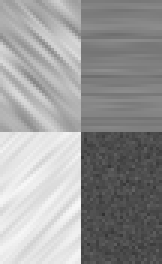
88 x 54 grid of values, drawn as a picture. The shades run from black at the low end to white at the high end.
The table splits into 2 rows of 2 panels. Panel 1,1: high, slanting down to the right. Panel 1,2: middling, streaked across, faint in contrast. Panel 2,1: very high, slanting up to the right, faint in contrast. Panel 2,2: low, fine-grained, faint in contrast.
